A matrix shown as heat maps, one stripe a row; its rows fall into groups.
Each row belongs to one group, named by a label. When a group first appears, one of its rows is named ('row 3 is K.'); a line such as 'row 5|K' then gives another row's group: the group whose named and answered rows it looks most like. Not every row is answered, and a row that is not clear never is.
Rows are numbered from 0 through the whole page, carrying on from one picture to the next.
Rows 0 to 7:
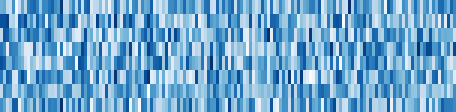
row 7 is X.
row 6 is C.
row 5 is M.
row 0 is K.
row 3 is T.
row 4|T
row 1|M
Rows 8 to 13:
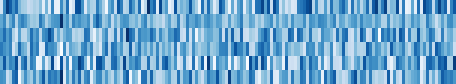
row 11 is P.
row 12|T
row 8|T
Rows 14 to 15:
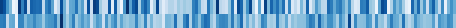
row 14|M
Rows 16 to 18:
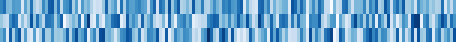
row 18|T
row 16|C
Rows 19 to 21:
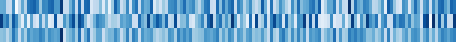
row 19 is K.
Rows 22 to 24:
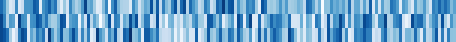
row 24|M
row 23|M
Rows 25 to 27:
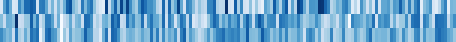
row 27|P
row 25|C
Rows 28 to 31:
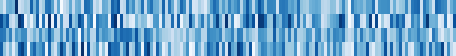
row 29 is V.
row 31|M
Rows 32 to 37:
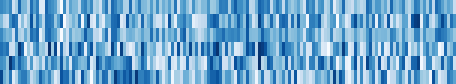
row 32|P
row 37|M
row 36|X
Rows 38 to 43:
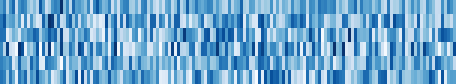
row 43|M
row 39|C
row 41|V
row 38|X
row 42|P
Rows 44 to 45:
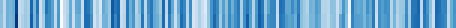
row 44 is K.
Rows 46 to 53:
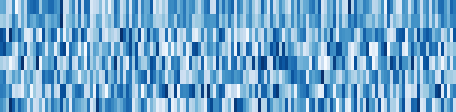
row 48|T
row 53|X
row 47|K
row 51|C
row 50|V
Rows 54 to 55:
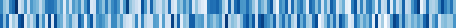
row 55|V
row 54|X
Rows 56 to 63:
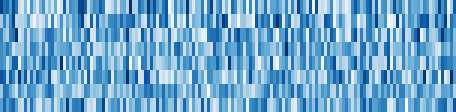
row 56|T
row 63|T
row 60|X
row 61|M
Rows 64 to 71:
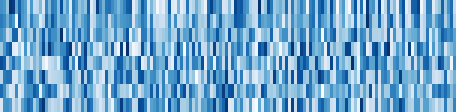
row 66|X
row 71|C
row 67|C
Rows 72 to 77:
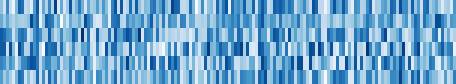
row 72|V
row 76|C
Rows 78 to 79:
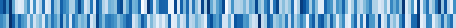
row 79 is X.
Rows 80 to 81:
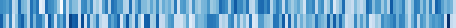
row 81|M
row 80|P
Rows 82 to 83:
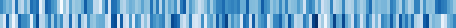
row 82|P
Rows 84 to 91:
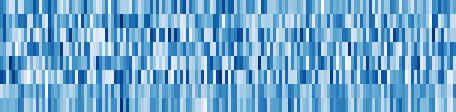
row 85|M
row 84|P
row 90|V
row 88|X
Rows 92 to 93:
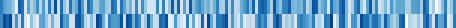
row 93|T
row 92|V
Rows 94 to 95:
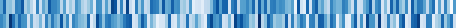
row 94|V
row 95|X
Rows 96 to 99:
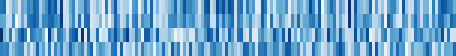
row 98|M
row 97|K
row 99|V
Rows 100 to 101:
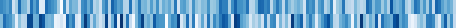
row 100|P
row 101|C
